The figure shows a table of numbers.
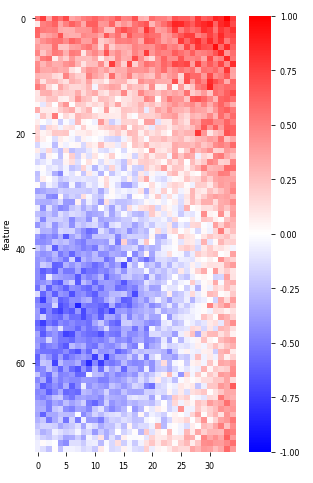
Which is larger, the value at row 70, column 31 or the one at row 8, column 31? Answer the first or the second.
the second
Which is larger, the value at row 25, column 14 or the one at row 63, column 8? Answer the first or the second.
the first
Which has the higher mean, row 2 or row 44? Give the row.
2
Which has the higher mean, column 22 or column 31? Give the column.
31
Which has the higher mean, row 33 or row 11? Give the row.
11
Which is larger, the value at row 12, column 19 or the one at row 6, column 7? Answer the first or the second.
the second
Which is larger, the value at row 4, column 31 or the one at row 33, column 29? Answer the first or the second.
the first
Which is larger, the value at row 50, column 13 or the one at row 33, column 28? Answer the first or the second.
the second
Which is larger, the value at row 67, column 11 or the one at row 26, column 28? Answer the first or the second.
the second
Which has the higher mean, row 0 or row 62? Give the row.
0
